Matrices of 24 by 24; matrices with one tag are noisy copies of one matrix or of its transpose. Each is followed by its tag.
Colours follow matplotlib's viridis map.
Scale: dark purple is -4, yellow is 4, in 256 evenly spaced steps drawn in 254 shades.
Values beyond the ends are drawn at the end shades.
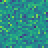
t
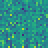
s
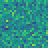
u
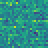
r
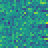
s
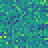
s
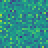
t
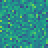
t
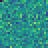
t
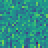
s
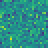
t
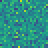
t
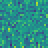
s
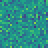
t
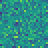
t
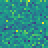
u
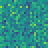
u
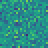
t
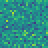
u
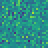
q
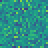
t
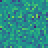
t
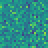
u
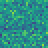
u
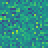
q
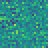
q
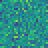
t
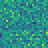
u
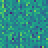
r
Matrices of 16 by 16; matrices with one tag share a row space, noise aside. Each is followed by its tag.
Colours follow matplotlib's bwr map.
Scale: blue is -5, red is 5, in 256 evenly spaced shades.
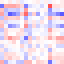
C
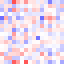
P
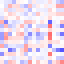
C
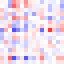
P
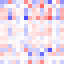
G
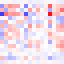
C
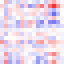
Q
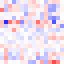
Q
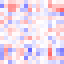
C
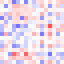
P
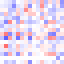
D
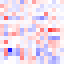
Q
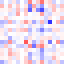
G
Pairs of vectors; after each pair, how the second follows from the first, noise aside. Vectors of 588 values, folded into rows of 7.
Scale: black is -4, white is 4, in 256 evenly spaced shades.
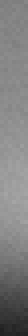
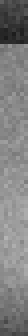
wrapped around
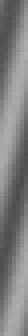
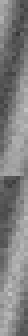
wrapped around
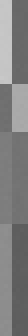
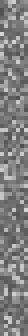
shuffled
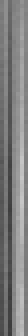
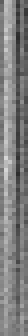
reversed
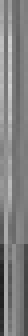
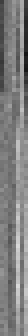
reversed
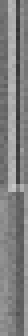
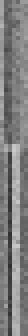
reversed
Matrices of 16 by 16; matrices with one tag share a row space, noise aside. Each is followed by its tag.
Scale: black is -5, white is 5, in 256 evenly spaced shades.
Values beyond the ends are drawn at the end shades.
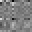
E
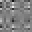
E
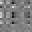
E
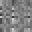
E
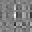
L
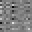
E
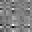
E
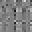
L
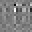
L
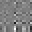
L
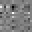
E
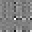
L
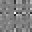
L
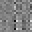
L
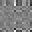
L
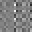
L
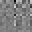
L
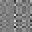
L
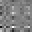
E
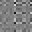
L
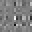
L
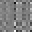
L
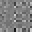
L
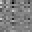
E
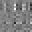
L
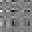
E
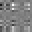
E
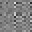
L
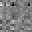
E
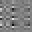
E
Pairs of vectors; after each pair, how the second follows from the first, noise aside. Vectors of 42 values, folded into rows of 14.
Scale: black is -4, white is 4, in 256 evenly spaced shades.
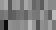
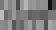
reversed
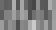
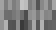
reversed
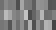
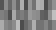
wrapped around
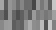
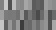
reversed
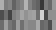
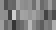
reversed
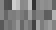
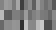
reversed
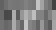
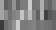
reversed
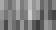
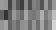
wrapped around
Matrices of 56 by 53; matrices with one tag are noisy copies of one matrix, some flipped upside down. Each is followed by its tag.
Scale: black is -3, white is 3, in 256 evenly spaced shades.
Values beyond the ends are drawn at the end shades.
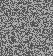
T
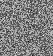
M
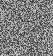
M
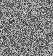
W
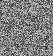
W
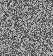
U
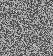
M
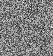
M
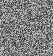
W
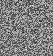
T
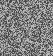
U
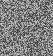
M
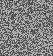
T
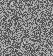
U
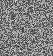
T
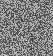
M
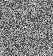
W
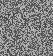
U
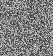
M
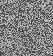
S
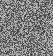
M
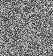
U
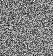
T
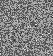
T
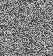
S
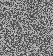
M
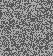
W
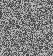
W
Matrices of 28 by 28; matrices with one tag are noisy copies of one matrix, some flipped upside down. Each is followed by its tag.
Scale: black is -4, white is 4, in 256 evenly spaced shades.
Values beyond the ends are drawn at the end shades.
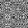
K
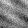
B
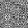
K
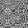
K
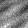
B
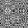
K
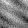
B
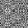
K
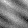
B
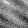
B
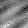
B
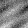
B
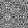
K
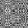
K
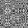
K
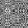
K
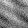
B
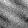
B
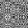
K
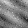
B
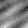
B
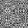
K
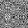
K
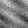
B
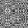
K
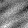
B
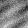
B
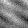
B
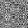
K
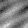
B
